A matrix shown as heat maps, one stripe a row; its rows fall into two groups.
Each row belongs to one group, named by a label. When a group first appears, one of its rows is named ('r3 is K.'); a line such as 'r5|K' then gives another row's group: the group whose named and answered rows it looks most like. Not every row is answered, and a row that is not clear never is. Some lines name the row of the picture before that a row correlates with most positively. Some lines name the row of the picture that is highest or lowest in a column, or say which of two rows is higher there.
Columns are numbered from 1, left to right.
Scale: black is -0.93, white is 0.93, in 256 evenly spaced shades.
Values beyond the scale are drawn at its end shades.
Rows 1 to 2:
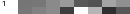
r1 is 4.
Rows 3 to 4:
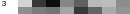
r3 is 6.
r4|4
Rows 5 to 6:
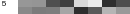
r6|4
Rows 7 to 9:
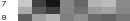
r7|6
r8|6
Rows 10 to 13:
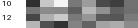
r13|6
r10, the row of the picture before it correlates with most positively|9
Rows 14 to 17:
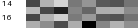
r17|4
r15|6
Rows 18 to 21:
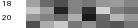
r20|4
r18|6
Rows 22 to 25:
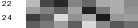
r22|6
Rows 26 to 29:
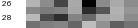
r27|4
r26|4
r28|6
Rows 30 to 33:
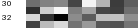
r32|6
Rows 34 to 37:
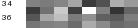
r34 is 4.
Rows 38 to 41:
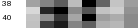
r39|6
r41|6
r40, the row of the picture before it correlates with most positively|34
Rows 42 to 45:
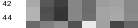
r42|6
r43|6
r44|6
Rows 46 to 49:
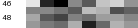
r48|6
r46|6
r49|4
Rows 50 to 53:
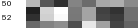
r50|6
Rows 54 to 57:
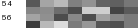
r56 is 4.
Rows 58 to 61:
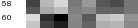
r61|6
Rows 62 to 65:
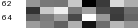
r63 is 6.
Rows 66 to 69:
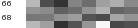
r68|4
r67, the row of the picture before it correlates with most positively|64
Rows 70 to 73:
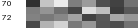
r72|4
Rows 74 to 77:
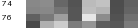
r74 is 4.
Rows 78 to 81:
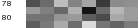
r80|4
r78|4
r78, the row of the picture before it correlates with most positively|77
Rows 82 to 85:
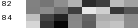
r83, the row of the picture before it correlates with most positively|81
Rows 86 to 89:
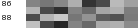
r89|6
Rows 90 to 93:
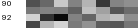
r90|4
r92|6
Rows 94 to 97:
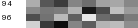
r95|4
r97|6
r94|6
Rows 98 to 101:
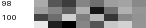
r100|4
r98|6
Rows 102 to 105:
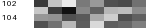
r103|6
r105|4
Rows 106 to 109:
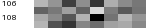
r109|6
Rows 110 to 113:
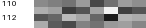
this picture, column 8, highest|112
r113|6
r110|4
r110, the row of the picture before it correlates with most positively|108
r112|4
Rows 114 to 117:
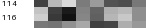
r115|6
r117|4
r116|6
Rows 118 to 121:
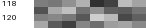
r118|4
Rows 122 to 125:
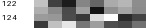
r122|6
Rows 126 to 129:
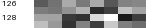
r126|4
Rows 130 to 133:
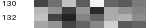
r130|4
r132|6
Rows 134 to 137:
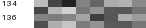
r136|4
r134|6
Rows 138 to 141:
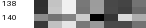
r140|4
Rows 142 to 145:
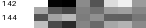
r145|6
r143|6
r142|6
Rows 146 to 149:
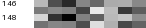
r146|6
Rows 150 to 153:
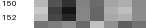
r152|6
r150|6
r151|6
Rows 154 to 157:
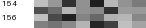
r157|4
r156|6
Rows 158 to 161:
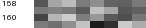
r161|4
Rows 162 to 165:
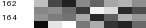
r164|4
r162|6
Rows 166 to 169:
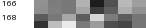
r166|4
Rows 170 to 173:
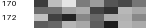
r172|6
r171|4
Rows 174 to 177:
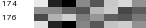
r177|6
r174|6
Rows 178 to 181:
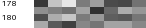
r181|6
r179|4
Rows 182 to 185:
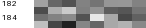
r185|6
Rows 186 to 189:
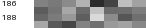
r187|4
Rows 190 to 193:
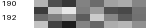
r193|6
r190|6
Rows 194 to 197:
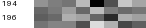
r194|4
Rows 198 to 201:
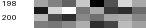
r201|4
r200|6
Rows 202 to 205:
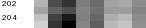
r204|6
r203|6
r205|6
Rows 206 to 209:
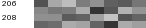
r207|4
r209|4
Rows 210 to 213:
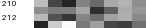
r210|6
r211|4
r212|6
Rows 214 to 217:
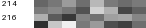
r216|6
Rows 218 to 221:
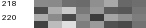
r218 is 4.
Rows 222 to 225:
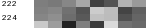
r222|4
